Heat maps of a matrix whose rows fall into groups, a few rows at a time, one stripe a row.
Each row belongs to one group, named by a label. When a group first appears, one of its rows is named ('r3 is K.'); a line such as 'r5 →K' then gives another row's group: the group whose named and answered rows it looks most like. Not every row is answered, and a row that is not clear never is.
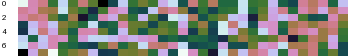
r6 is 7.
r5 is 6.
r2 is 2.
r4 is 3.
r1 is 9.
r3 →3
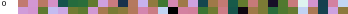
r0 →7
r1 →7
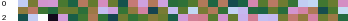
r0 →7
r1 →2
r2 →3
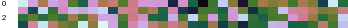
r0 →7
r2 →2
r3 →6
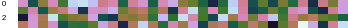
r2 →3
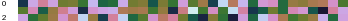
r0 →3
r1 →2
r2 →9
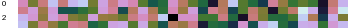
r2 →7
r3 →9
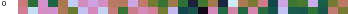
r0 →6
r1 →6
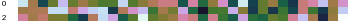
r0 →9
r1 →6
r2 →2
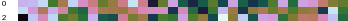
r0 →6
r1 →7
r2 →3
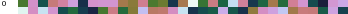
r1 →7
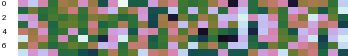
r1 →2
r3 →3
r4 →9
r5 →9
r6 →2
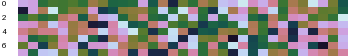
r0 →3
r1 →3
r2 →2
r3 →9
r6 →2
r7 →9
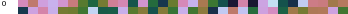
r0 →9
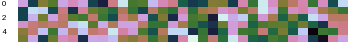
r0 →9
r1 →3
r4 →6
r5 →2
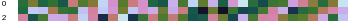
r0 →2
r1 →6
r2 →9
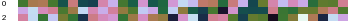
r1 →6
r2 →7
